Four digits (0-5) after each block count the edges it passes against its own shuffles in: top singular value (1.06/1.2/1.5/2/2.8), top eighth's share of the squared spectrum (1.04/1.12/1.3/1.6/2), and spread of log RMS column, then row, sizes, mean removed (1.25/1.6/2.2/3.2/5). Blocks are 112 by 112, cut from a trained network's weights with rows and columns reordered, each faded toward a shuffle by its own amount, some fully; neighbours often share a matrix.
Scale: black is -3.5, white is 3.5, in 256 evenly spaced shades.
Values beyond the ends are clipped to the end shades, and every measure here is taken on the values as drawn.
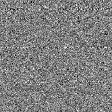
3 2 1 2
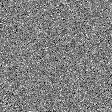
0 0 0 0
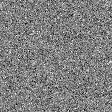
0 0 0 0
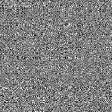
3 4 2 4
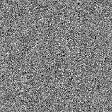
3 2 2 1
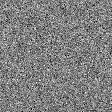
0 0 0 0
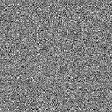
3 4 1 3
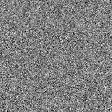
2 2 1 1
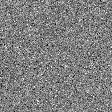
1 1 0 0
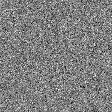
0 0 0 0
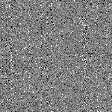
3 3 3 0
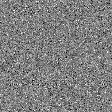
2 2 0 1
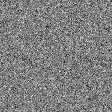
1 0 0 0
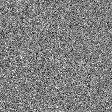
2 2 0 1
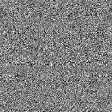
3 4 1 3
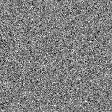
2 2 0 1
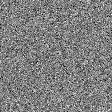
0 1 0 0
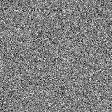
2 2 0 1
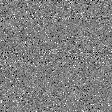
2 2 0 2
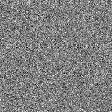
3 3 1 2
